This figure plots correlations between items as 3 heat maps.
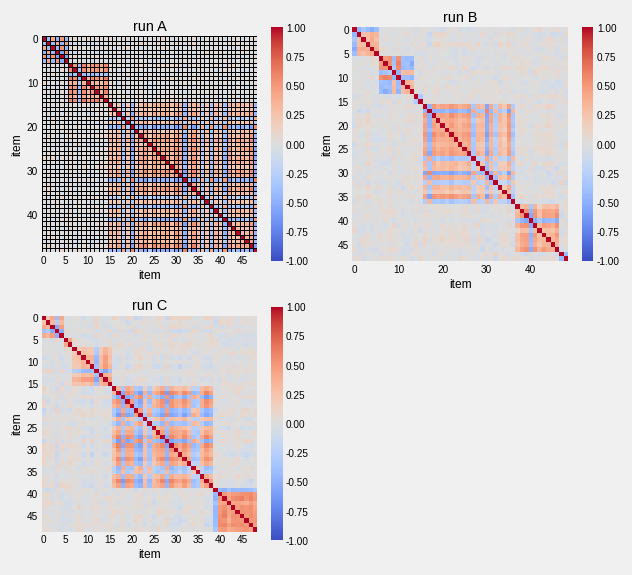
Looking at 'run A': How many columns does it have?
49
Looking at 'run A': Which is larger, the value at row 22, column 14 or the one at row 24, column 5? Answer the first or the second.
the first
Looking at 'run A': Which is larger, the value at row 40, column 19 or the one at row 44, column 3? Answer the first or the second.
the first
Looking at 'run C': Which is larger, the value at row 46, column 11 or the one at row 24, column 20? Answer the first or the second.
the first
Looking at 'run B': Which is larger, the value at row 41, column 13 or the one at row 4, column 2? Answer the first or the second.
the second
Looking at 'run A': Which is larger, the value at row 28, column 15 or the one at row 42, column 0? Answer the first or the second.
the first
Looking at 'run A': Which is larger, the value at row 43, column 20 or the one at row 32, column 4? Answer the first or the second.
the second
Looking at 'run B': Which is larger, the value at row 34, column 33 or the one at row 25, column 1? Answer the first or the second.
the first
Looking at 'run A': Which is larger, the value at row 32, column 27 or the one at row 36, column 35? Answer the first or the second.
the second
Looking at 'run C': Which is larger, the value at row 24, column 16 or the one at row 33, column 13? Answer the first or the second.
the second
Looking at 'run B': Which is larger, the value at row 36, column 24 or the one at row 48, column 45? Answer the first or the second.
the second
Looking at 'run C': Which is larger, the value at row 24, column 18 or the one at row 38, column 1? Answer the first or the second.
the first
